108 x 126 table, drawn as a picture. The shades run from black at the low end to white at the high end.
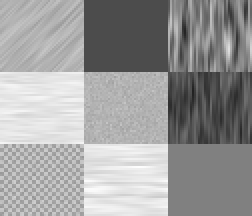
It is made of 3 by 3 panels. Panel 1,1: high, slanting up to the right, faint in contrast. Panel 1,2: low, flat. Panel 1,3: middling, streaked downward, strong in contrast. Panel 2,1: very high, streaked across, faint in contrast. Panel 2,2: high, fine-grained, faint in contrast. Panel 2,3: low, streaked downward. Panel 3,1: high, checkered. Panel 3,2: very high, streaked across, faint in contrast. Panel 3,3: middling, flat.
